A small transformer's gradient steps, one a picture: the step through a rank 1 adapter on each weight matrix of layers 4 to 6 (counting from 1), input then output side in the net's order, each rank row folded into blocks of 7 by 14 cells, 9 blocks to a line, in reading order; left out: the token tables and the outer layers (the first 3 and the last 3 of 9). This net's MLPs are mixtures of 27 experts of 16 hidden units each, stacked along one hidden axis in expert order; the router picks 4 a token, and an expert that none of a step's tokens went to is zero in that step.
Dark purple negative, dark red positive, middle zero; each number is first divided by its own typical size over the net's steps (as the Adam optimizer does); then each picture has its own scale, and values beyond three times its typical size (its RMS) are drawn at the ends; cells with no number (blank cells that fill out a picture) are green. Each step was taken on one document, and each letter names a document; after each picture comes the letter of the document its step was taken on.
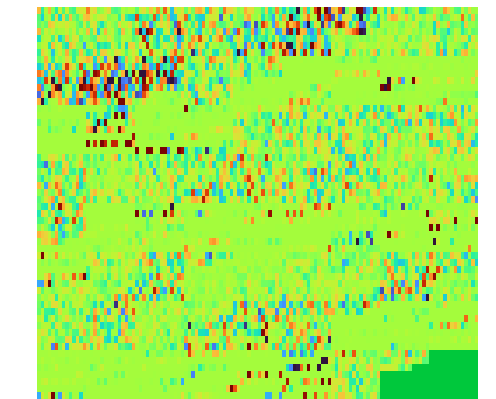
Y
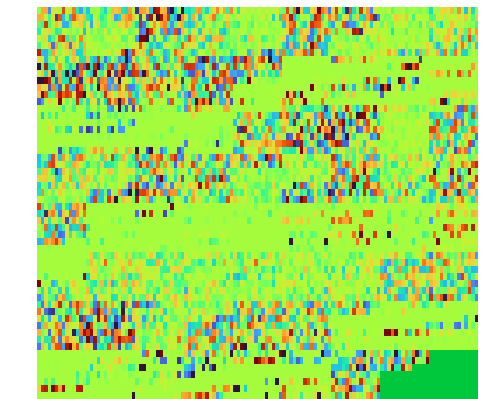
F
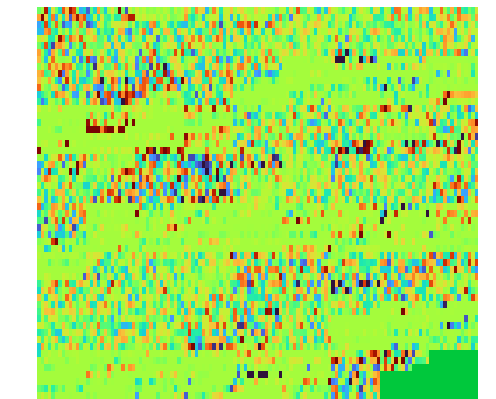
Y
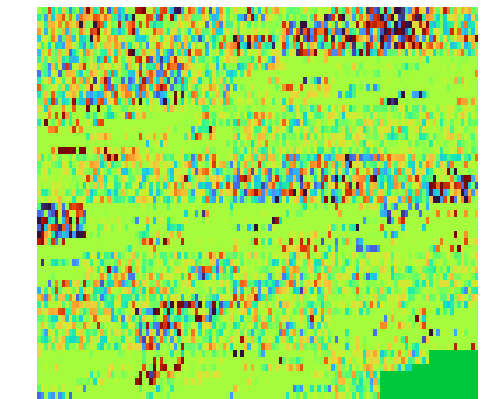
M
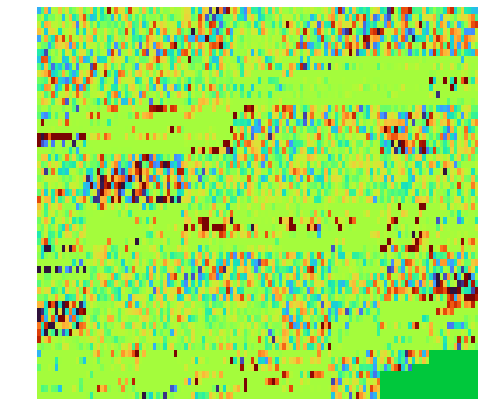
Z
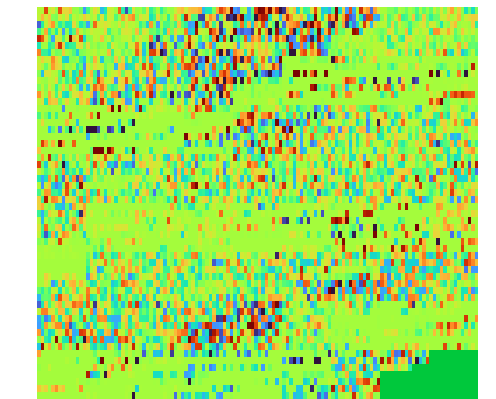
F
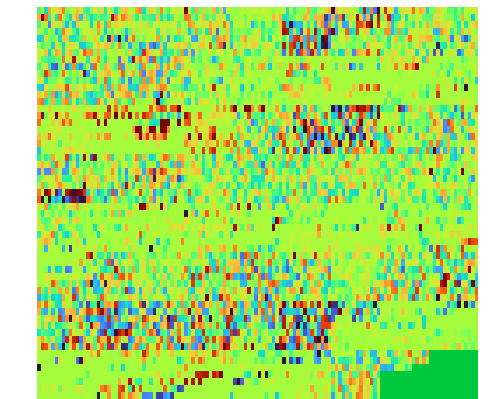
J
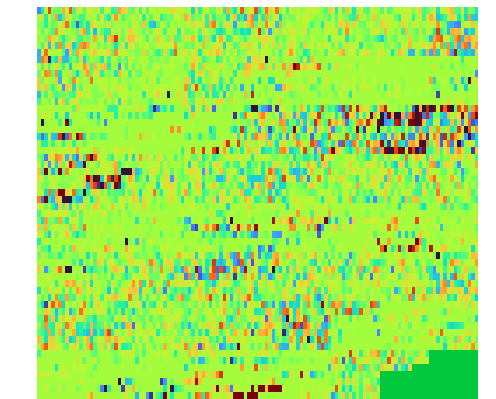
Z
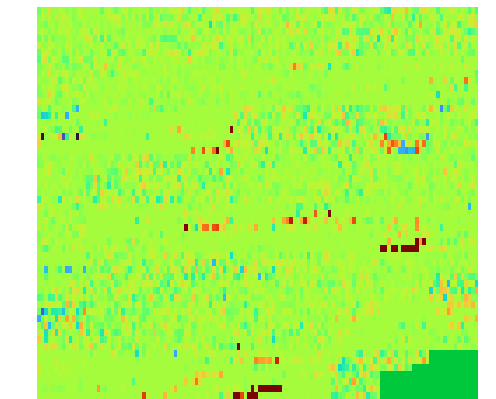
Z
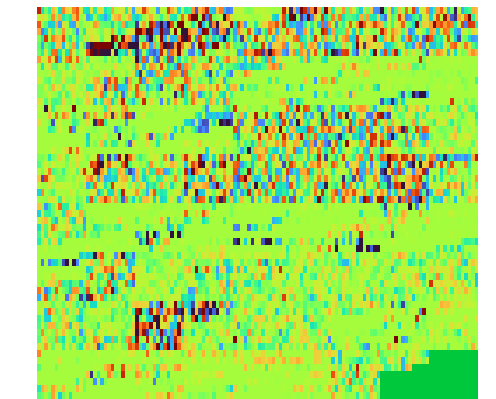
M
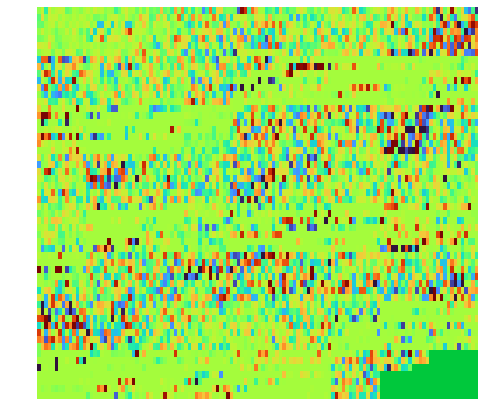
Z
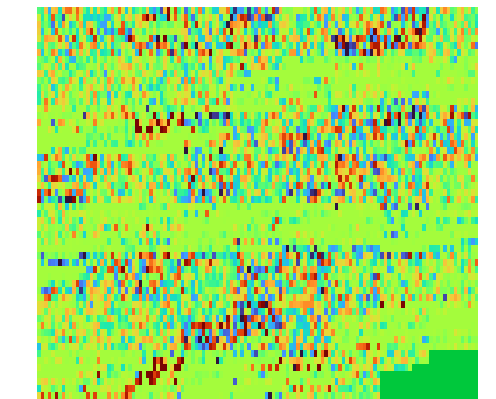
M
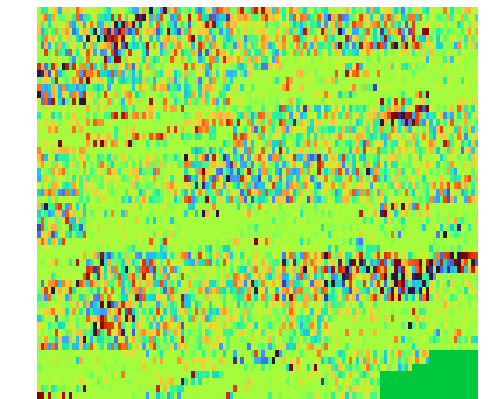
M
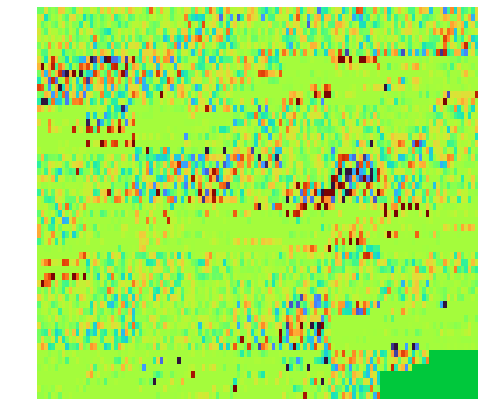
Y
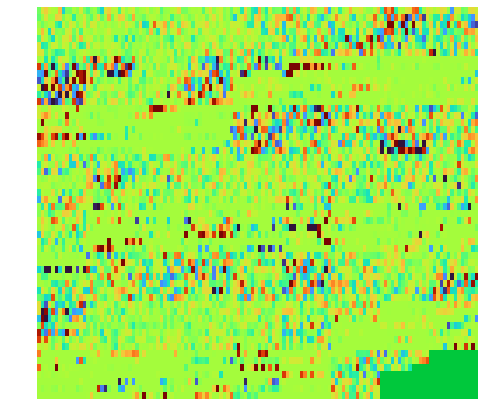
Z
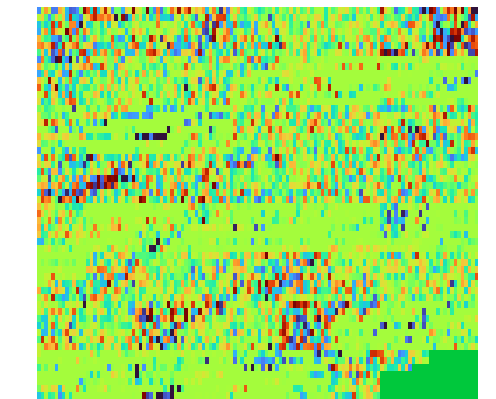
J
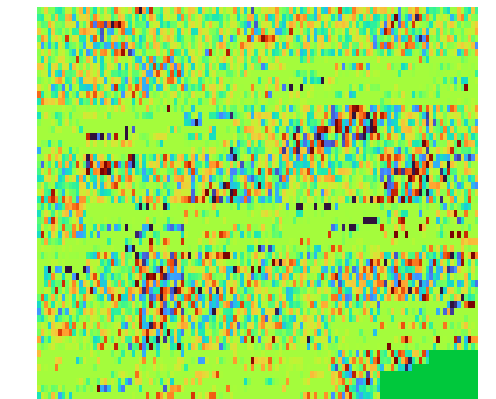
J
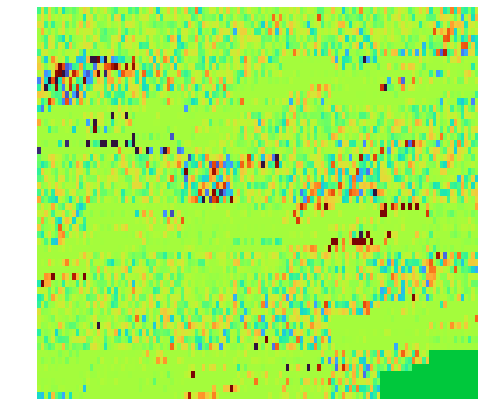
Y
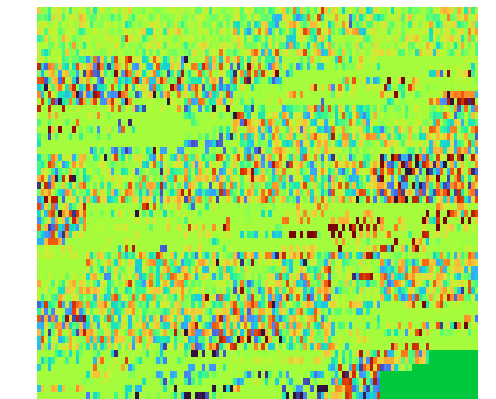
F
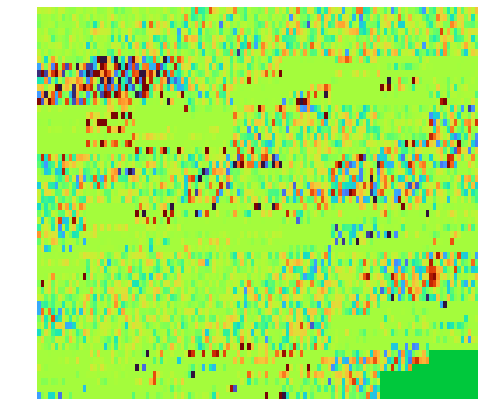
Y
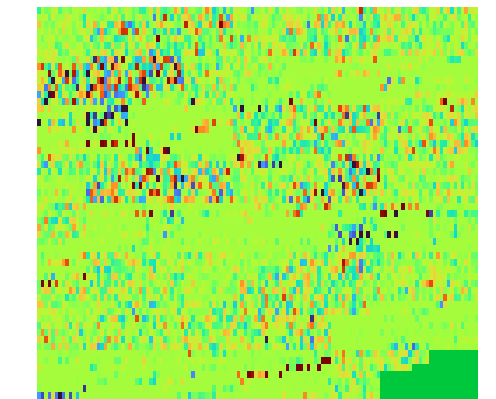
Y
